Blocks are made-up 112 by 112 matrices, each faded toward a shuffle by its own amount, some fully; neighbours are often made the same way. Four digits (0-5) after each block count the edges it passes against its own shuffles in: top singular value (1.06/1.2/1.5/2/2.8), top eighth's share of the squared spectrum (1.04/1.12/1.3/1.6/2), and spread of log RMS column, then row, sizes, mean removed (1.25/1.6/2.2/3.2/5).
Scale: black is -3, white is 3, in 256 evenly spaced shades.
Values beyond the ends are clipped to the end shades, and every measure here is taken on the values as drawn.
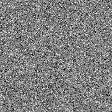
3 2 0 0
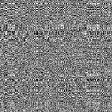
5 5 3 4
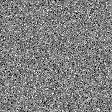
0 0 0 0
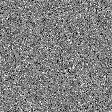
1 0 0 0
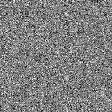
3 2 1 1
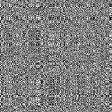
5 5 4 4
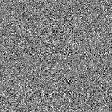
4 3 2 2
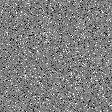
0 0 0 0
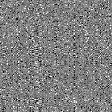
4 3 2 2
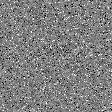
0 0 0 1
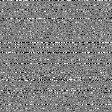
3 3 0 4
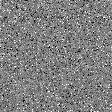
0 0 0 0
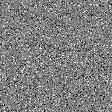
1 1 0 1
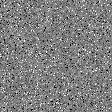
0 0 0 0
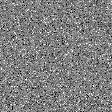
0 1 0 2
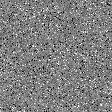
0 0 0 0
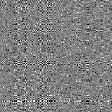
5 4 3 3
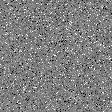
1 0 0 0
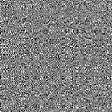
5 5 3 3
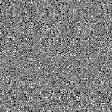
4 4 3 3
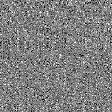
3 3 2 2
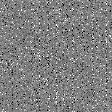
1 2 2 0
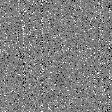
1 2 2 0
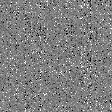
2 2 2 0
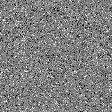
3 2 0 0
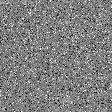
1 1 0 0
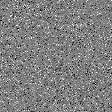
3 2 0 0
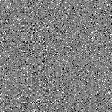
4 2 1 1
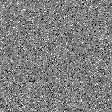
3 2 0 0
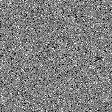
3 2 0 0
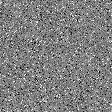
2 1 0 0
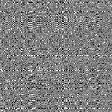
5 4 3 3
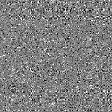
4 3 2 3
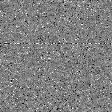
3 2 0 1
